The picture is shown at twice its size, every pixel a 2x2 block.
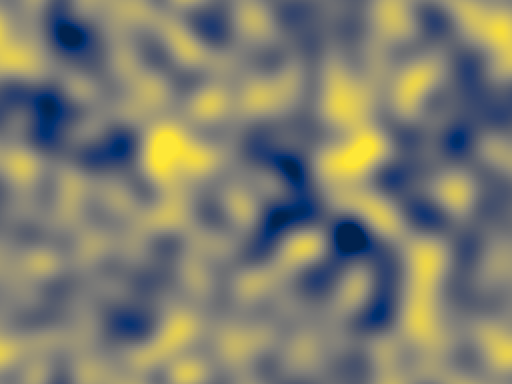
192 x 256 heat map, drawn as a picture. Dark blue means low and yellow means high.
Histogram: bell-shaped. Lone odd cells: none. Slope: none. Average level on the scale: 50%. Odd rows or columns: none. Grain: smooth.
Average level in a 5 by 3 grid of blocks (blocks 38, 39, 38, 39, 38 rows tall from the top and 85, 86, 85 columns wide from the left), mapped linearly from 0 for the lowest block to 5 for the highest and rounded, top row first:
214
052
411
221
354
